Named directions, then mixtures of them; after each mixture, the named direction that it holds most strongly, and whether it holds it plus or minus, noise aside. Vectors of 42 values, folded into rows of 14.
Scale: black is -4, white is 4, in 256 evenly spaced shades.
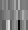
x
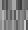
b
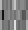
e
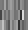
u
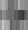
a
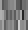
b, plus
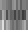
a, plus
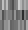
b, minus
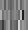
u, minus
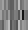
u, minus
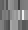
a, minus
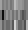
e, plus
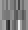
x, minus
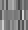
u, plus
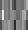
e, minus
